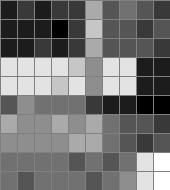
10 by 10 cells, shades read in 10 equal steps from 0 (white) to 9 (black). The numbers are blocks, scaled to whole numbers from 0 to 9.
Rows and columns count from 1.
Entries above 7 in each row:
2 4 3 2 2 4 0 0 0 0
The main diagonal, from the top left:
8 8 7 1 1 7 5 6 1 0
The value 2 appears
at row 2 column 6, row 4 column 5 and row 5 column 4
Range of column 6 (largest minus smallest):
5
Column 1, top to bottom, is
8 8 8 1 1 6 3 4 5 5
